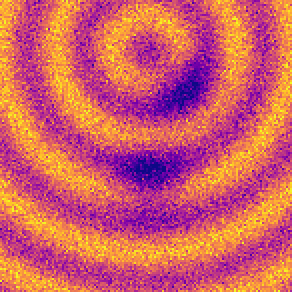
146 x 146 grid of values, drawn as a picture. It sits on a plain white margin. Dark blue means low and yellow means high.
Dips: two. Odd rows or columns: none. Slope: none. Histogram: bell-shaped. Rings: centred on the top middle. Ninth with the lowest average: centre.
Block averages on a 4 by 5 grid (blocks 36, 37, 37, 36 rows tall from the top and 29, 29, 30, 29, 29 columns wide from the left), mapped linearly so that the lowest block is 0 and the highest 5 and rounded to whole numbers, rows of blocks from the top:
55545 | 55325 | 54035 | 55455
